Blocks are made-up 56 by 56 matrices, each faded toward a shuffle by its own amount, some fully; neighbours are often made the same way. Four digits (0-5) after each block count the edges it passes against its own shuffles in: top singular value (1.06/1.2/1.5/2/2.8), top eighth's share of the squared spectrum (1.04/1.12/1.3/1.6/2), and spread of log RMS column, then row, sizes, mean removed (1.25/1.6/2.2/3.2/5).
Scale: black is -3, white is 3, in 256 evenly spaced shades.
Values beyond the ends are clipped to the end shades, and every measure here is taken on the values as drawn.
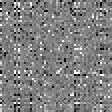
4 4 3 2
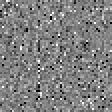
3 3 1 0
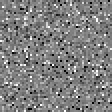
0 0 0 0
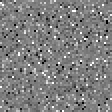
0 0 0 0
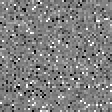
2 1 0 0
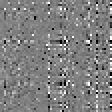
4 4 3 2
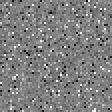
0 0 0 0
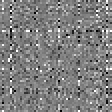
4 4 3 2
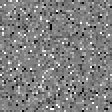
1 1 0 0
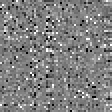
3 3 1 1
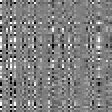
4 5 4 3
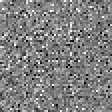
3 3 1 1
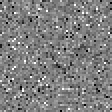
1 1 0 0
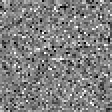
0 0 0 0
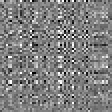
4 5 3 3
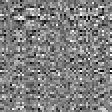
4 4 3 3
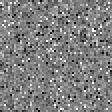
0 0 0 0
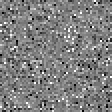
3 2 0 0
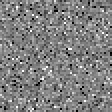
1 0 0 0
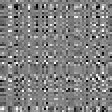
5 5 4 4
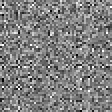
4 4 2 2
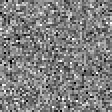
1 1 0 0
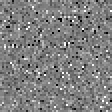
1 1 0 1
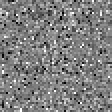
2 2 1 1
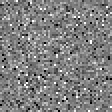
2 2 1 0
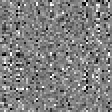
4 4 3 2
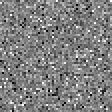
2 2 0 0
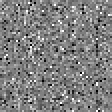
2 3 2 0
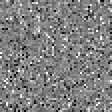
2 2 1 1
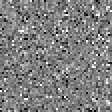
2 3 1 1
